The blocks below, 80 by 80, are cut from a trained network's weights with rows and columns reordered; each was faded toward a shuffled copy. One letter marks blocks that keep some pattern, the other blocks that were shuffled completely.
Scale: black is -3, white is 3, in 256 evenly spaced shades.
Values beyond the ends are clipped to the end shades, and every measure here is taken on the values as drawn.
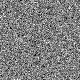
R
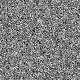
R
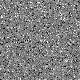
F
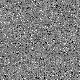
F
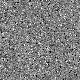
R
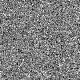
R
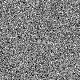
R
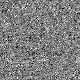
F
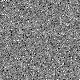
R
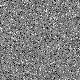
R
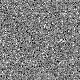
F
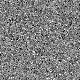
R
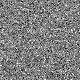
F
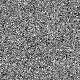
R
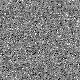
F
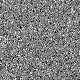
R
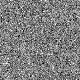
F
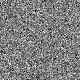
R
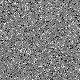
R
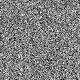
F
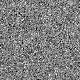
F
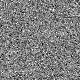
R
